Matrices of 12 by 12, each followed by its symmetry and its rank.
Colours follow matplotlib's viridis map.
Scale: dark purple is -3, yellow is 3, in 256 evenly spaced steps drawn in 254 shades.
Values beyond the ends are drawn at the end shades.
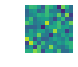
antisymmetric, full rank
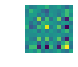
symmetric, rank two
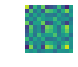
symmetric, rank two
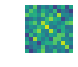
symmetric, full rank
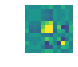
symmetric, rank two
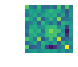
symmetric, rank two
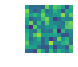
neither, full rank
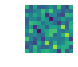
symmetric, full rank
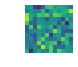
antisymmetric, full rank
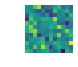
antisymmetric, full rank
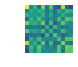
symmetric, rank two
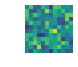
neither, full rank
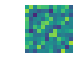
symmetric, full rank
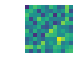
symmetric, full rank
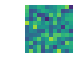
neither, full rank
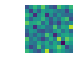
symmetric, full rank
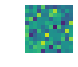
antisymmetric, full rank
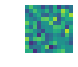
antisymmetric, full rank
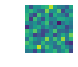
neither, full rank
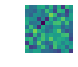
symmetric, full rank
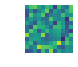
antisymmetric, full rank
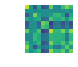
symmetric, rank two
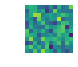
neither, full rank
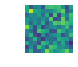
neither, full rank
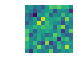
symmetric, full rank
